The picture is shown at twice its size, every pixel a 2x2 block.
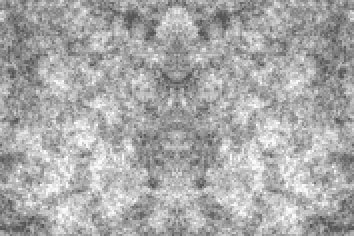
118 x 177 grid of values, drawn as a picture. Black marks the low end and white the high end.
Mirror symmetry: left to right. Odd rows or columns: none. Grain: blotchy. Histogram: bell-shaped.
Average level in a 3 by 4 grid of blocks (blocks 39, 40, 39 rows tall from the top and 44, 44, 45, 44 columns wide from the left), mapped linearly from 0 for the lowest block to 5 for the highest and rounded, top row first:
0 1 1 0
4 3 3 4
4 5 5 4
